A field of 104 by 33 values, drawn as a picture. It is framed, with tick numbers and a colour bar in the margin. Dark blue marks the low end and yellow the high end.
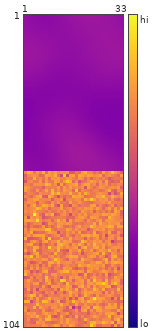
It is made of 2 by 1 panels. Panel 1,1: low, smooth, faint in contrast. Panel 2,1: high, fine-grained.
